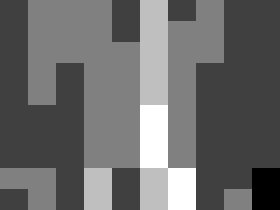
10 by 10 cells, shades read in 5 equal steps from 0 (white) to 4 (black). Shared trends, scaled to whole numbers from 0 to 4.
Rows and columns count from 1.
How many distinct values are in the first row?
3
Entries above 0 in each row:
10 10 10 10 10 9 9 9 9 9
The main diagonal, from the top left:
3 2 2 2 2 0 2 3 3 4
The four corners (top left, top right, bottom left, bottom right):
3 3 3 4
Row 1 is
3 2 2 2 3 1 3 2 3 3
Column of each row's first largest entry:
1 1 1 1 1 1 1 1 10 10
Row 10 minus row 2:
0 0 1 -1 0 0 -2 1 -1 1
